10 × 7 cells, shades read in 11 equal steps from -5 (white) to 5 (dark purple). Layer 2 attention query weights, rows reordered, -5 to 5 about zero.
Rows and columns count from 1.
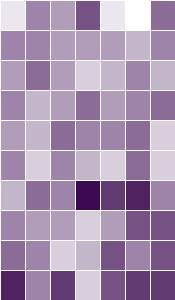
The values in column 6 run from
-5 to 4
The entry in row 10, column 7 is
3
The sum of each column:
-3 -6 -4 -6 -5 4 1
